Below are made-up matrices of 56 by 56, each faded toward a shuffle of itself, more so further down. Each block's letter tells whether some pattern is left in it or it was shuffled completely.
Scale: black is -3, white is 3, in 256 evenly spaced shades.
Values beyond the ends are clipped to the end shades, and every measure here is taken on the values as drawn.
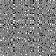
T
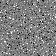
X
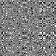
T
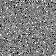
X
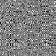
T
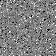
X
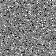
X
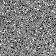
X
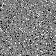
X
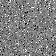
X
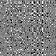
T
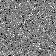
X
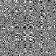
T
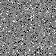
X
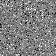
X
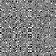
T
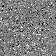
X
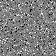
X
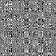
T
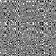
T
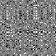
T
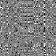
T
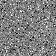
X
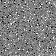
X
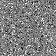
X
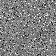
X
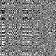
T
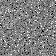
X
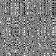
T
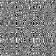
T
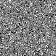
X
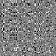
T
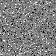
X
